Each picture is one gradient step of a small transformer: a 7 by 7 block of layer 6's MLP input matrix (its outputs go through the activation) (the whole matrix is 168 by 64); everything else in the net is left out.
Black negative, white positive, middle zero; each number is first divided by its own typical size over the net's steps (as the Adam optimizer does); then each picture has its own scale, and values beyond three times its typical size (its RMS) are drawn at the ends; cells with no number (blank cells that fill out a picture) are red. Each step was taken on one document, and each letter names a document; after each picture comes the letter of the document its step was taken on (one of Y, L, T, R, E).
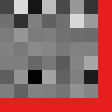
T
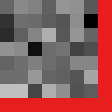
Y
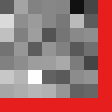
T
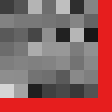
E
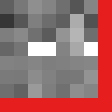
Y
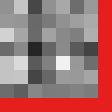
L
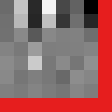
T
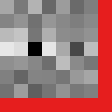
Y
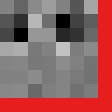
Y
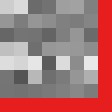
L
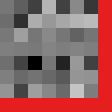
T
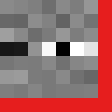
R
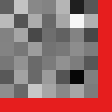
T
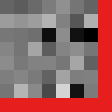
E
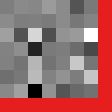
E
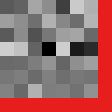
Y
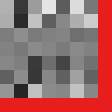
T
